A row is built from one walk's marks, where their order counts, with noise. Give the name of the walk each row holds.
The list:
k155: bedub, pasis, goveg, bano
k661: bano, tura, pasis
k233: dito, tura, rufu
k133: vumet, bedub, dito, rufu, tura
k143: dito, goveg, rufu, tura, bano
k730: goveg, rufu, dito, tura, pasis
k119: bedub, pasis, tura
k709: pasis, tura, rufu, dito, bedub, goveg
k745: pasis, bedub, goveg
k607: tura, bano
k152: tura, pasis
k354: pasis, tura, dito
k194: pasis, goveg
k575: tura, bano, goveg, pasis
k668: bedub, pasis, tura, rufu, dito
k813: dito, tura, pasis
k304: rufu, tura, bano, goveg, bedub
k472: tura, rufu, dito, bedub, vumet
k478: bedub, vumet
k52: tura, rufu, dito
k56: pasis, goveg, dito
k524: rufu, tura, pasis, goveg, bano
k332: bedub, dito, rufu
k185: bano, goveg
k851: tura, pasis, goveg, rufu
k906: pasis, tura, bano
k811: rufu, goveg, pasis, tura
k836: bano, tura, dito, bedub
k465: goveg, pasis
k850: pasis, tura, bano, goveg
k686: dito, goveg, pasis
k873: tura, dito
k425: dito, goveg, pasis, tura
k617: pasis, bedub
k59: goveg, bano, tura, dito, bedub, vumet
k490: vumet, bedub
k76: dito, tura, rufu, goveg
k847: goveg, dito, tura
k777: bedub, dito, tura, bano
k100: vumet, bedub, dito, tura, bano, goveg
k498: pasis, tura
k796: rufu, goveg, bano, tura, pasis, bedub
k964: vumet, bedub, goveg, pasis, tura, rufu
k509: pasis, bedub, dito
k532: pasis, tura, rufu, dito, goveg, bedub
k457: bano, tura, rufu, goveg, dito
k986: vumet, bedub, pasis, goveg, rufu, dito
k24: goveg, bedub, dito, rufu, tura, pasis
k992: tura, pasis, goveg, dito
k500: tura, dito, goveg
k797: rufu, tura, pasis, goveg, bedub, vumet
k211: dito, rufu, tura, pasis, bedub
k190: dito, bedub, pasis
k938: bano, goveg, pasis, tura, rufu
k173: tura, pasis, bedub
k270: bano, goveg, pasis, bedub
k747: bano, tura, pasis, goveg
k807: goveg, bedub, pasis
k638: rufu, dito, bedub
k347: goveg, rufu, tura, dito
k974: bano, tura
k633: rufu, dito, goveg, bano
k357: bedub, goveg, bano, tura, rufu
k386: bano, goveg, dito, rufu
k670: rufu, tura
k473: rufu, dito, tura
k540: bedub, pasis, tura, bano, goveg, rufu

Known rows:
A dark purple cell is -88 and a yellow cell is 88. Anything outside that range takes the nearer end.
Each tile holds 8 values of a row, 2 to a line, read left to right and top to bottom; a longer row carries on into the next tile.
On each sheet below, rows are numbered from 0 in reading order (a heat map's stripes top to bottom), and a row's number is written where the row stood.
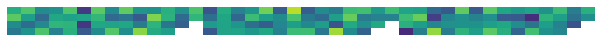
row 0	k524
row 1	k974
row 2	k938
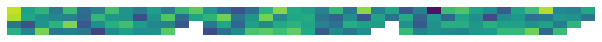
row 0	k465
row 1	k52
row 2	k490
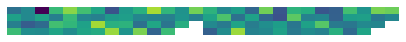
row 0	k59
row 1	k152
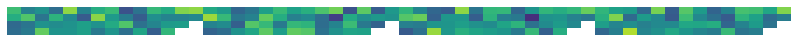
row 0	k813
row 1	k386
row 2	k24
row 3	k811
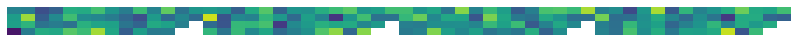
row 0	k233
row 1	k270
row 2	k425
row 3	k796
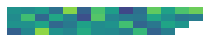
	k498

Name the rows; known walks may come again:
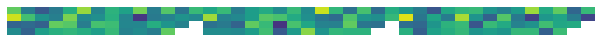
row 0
k986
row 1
k633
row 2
k532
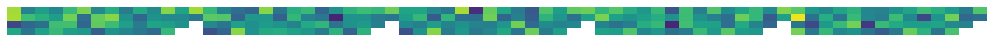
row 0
k992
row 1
k24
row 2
k661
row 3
k850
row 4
k745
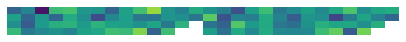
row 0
k490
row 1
k617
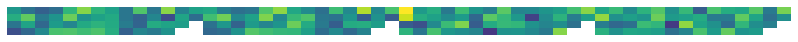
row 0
k52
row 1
k347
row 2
k686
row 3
k100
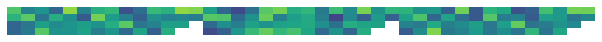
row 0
k813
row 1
k668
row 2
k152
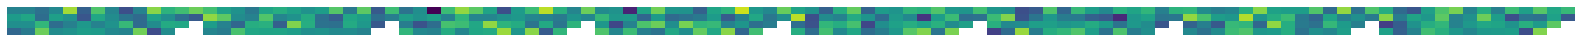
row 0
k119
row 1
k76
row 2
k59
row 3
k797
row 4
k270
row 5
k964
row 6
k457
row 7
k509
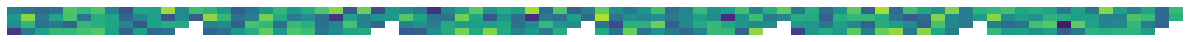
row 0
k473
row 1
k386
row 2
k332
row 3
k807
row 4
k143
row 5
k185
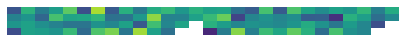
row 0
k607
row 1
k938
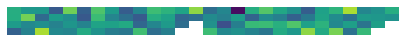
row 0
k811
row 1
k478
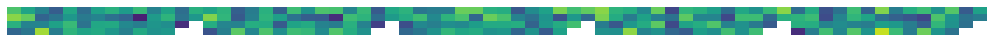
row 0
k851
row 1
k540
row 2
k354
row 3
k575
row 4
k357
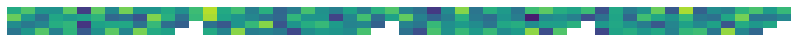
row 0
k524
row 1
k465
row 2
k211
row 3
k974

